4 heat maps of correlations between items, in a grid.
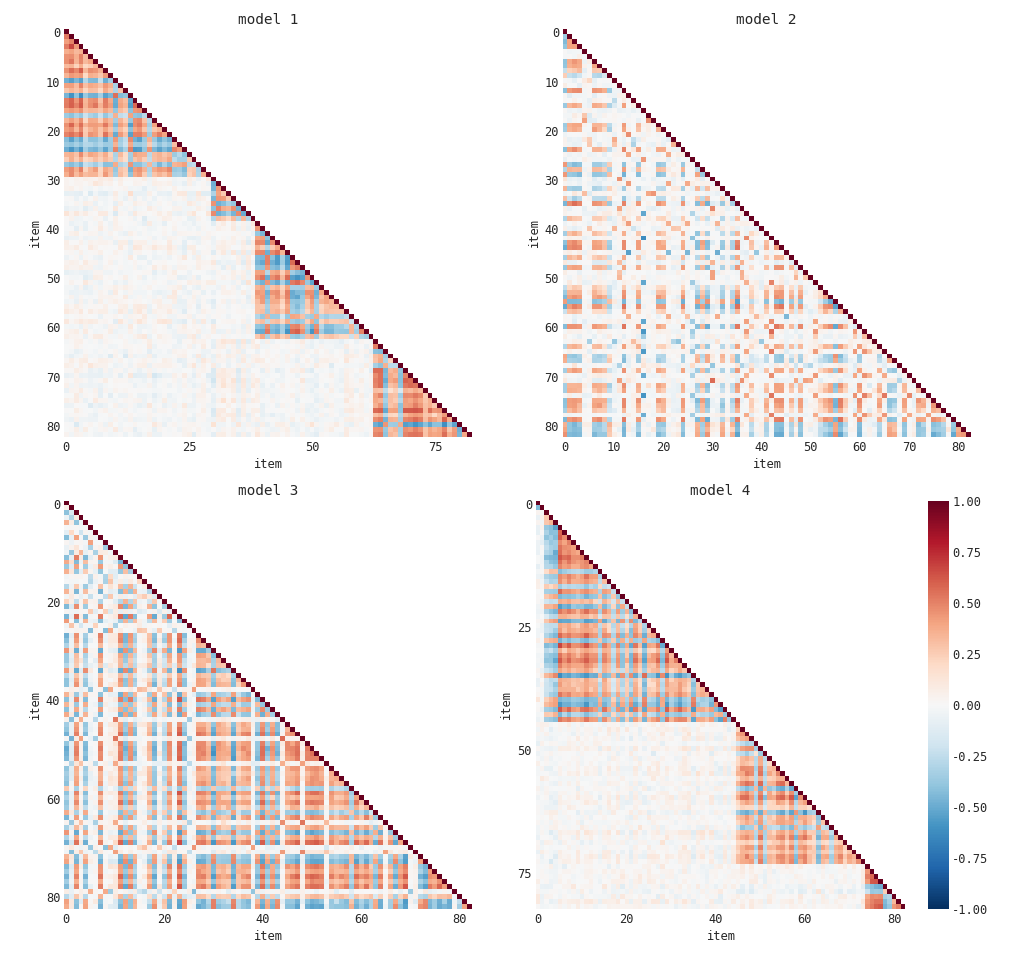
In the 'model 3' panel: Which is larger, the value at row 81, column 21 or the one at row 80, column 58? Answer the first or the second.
the second
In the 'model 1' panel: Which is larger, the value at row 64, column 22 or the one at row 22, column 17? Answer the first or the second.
the second
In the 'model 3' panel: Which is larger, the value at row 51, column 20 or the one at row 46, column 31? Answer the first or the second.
the second
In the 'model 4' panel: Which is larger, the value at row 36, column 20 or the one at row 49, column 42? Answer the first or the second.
the first
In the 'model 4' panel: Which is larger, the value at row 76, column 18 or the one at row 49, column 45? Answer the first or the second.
the first
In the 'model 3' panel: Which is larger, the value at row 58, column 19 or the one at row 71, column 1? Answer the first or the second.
the first
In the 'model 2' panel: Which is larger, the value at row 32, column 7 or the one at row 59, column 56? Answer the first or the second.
the second
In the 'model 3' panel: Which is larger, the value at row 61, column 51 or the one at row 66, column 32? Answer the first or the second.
the first
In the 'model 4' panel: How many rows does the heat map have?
83
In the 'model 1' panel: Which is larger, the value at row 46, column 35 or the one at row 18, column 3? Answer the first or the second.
the second
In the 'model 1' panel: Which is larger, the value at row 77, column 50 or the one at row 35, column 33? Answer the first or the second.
the first
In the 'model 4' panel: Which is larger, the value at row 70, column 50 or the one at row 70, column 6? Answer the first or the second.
the first
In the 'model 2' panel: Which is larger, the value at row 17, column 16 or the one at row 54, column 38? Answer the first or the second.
the second
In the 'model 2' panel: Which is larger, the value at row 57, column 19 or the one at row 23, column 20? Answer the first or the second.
the first
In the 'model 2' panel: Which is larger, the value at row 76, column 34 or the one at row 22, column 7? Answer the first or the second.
the second
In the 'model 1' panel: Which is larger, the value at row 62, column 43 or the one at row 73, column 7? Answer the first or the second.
the first
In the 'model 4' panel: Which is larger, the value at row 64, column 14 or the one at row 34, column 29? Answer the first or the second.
the second
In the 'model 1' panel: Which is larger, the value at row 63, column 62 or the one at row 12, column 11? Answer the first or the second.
the second
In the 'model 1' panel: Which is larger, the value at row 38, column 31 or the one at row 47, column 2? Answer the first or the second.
the first
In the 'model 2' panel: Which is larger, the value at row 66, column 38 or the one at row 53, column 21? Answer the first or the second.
the second
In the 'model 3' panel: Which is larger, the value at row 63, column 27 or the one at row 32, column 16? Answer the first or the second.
the second
